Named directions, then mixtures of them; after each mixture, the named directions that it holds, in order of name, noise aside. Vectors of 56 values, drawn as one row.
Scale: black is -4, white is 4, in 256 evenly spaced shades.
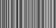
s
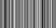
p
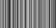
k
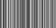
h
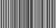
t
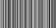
k, t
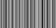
p, t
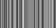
p, s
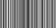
h, t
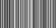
p, t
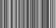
k, p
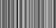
k, s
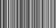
h, s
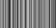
k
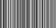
h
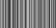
k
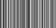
h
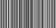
s, t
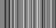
k, p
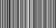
k, t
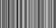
k, s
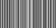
t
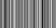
p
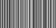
t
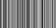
h, p
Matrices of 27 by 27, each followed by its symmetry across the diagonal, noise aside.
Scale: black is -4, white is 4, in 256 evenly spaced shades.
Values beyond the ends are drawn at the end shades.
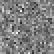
neither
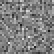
neither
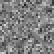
antisymmetric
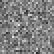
neither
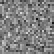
neither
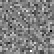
antisymmetric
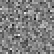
antisymmetric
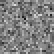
neither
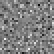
antisymmetric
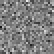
antisymmetric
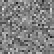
neither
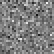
neither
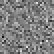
antisymmetric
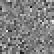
antisymmetric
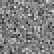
antisymmetric
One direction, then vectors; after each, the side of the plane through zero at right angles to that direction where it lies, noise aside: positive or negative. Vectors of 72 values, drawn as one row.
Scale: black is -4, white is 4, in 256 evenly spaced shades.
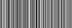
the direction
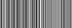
positive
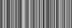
positive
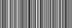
negative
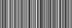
negative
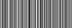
negative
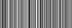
negative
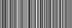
negative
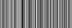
negative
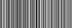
positive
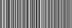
positive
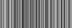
positive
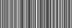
negative
